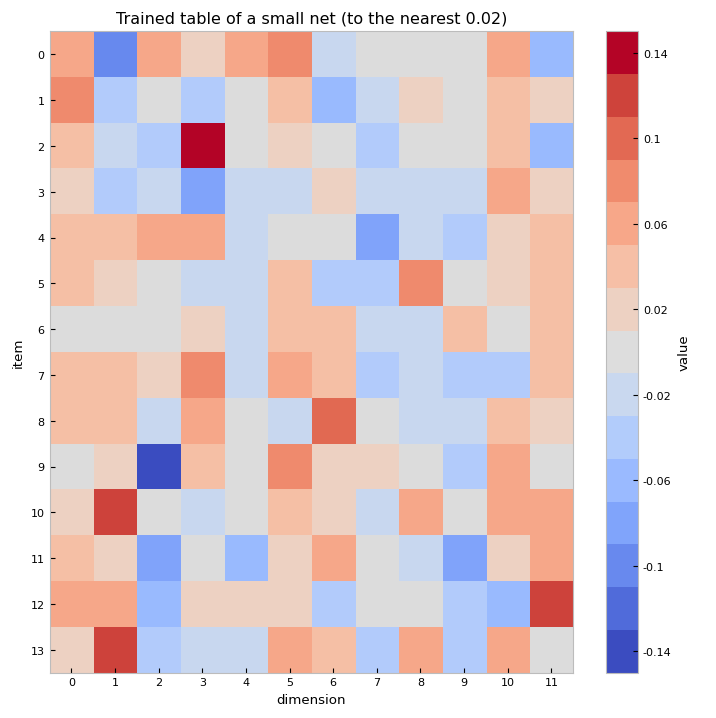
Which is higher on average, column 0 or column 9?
column 0
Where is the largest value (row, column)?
2 3
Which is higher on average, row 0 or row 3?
row 0
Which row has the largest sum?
10
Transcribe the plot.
Title: Trained table of a small net (to the nearest 0.02)
x-axis: dimension, ticks 0 1 2 3 4 5 6 7 8 9 10 11
y-axis: item, ticks 0 1 2 3 4 5 6 7 8 9 10 11 12 13 (0 at the top)
Colour bar: value, ticks -0.14 -0.1 -0.06 -0.02 0.02 0.06 0.1 0.14
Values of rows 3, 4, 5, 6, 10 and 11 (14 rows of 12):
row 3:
0.02 -0.04 -0.02 -0.08 -0.02 -0.02 0.02 -0.02 -0.02 -0.02 0.06 0.02
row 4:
0.04 0.04 0.06 0.06 -0.02 0 0 -0.08 -0.02 -0.04 0.02 0.04
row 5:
0.04 0.02 0 -0.02 -0.02 0.04 -0.04 -0.04 0.08 0 0.02 0.04
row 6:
0 0 0 0.02 -0.02 0.04 0.04 -0.02 -0.02 0.04 0 0.04
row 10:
0.02 0.12 0 -0.02 0 0.04 0.02 -0.02 0.06 0 0.06 0.06
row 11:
0.04 0.02 -0.08 0 -0.06 0.02 0.06 0 -0.02 -0.08 0.02 0.06
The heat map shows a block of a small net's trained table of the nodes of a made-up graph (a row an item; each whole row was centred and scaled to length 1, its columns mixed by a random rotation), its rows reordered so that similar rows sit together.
